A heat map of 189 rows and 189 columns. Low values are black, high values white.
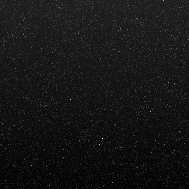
Most values sit low, with a long tail of high ones. The field climbs toward the top. Overall the values sit about 10% of the way up the scale. There are no regular stripes. The texture is fine-grained noise.
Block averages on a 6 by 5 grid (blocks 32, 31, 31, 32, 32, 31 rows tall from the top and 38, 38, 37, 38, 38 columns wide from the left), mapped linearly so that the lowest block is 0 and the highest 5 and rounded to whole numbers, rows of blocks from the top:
55555
44444
33333
22222
11111
00000
